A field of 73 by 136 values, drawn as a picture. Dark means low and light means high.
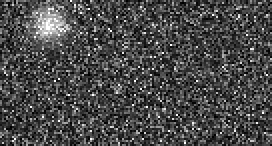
Slope: none. Histogram: skewed, a long tail of high values. Bumps: one, in the top left. Ninth with the highest average: top left. Mirror symmetry: none.
